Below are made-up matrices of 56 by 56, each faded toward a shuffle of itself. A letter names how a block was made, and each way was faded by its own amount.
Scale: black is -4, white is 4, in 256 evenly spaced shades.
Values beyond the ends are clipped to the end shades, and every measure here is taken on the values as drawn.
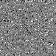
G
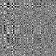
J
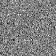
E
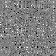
G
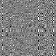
J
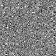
E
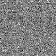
E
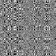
J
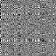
J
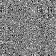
E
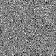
E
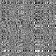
J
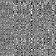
J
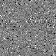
G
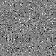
G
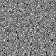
E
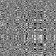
J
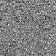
E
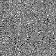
E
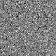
E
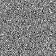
E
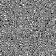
E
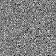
E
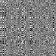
J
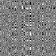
J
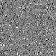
G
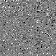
G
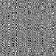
J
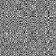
J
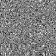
E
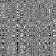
J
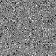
E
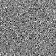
E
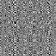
J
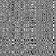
J
